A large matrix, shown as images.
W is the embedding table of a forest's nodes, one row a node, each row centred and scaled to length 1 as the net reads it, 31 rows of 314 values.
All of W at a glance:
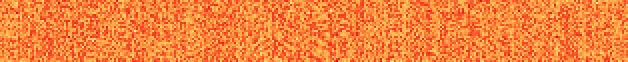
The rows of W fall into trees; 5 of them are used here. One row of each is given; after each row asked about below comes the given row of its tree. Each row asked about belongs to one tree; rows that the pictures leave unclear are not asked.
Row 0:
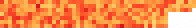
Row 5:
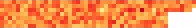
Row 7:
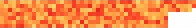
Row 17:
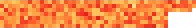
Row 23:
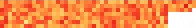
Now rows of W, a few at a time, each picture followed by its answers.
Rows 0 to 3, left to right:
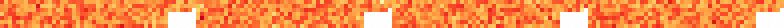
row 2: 7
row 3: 0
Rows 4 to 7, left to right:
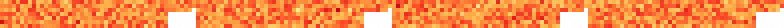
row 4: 5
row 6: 23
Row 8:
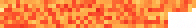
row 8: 7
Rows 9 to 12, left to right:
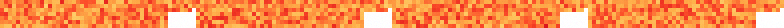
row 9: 23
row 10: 0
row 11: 17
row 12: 7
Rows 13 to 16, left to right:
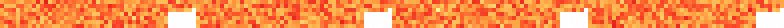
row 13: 17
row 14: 7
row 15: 0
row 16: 17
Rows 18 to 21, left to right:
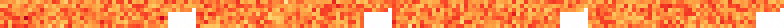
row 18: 0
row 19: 23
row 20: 5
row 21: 7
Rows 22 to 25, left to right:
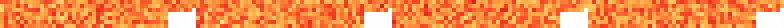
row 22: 7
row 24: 5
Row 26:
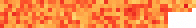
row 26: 23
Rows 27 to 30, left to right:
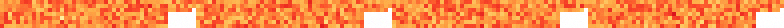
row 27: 23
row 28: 7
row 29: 17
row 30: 17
